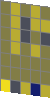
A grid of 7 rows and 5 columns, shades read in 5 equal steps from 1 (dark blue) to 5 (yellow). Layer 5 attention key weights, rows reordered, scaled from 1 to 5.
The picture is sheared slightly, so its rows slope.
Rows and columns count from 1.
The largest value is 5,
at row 7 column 1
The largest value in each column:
5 4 4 4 4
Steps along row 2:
up down up same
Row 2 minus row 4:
0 0 -1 0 1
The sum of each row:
17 17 14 17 15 15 16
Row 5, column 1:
3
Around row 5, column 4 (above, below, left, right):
4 3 3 3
